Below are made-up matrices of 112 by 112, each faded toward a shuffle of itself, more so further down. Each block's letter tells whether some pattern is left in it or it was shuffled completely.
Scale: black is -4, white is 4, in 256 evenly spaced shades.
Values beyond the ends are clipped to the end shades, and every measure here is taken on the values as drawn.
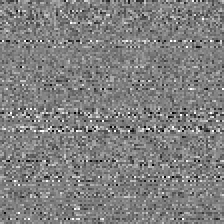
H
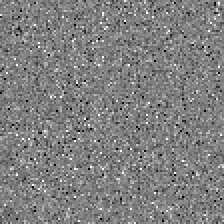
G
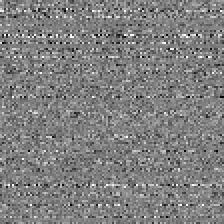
H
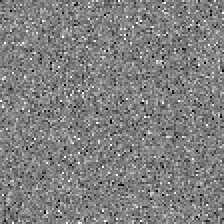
G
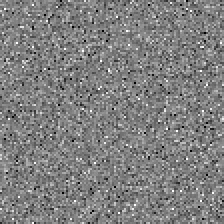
G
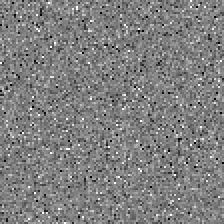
G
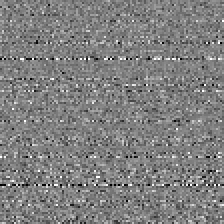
H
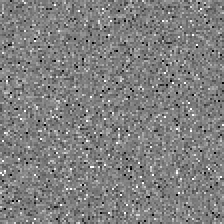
G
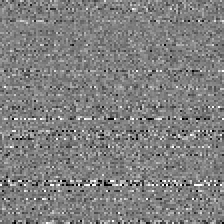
H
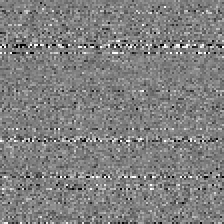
H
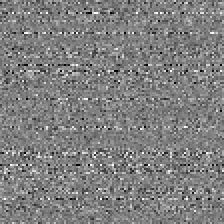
H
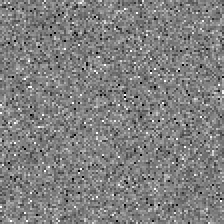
G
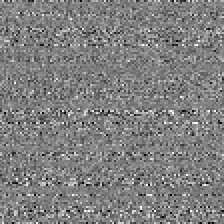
H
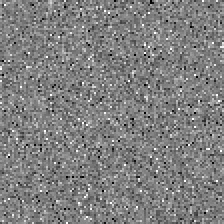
G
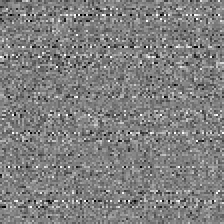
H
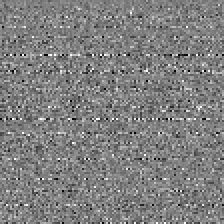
H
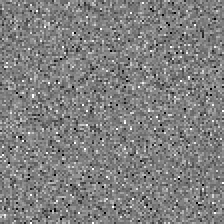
G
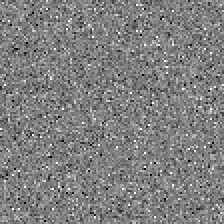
G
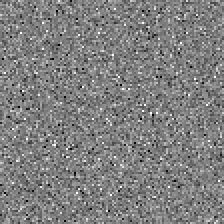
G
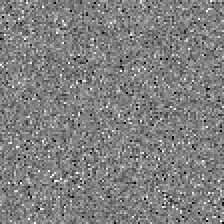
G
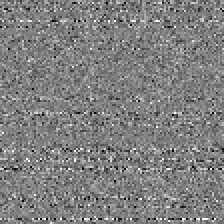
H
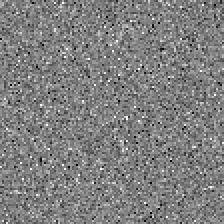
G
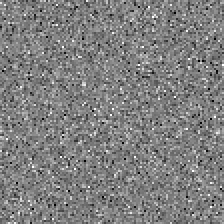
G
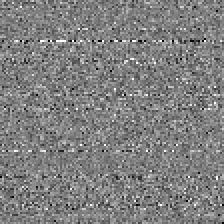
H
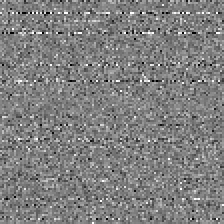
H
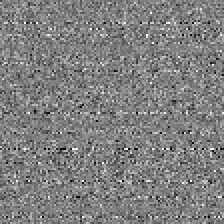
H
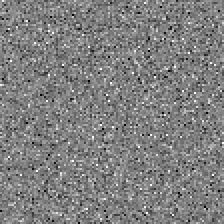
G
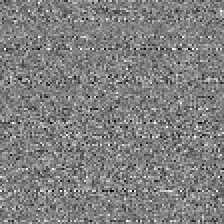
H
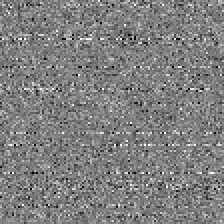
H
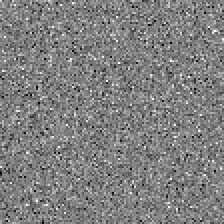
G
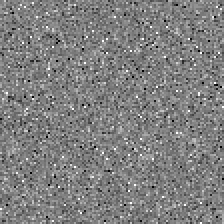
G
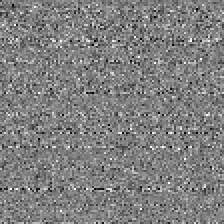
H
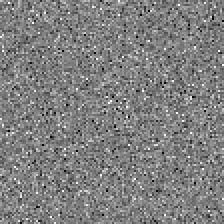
G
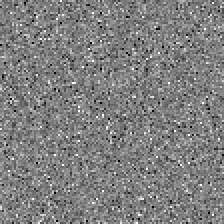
G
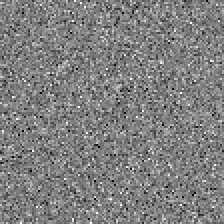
G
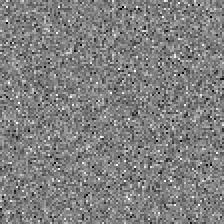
G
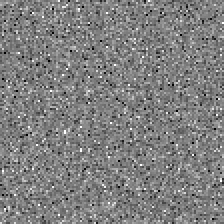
G
